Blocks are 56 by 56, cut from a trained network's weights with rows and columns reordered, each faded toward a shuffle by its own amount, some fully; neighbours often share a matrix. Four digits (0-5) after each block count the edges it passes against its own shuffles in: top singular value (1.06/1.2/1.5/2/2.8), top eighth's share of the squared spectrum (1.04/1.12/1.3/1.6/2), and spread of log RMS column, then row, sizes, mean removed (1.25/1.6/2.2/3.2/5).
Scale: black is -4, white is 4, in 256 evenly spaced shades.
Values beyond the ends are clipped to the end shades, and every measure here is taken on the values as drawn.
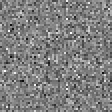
2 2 1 1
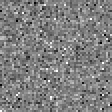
0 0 0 0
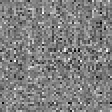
3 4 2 3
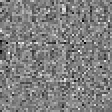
3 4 2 2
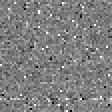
2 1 0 0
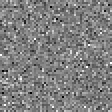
1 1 0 0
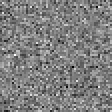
3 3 0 2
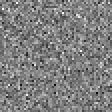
0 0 0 0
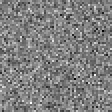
0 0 0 0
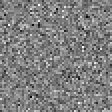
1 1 0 0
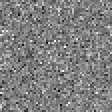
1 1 0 0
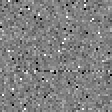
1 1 0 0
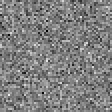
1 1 0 0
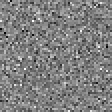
0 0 0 0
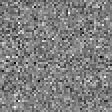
2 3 2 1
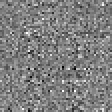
3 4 2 2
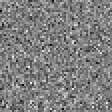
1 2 1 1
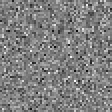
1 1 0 0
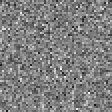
0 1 0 0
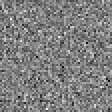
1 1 0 0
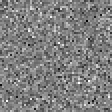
1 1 1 0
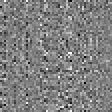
3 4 3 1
